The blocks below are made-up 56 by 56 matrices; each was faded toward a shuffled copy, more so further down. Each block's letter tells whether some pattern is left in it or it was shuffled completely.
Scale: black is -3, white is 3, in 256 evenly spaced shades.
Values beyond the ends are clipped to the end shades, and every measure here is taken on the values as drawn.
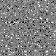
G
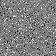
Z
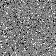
Z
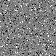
Z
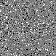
G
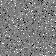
Z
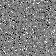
Z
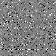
G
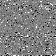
G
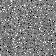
Z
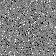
Z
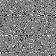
G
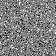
Z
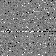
G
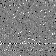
G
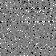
G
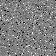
Z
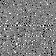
G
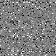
G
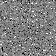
Z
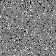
Z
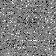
G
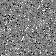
Z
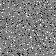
Z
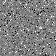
Z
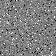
Z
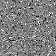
G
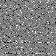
G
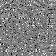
G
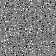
G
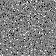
Z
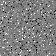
Z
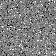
Z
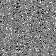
Z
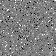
Z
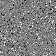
Z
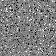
G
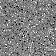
Z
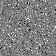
Z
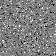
Z
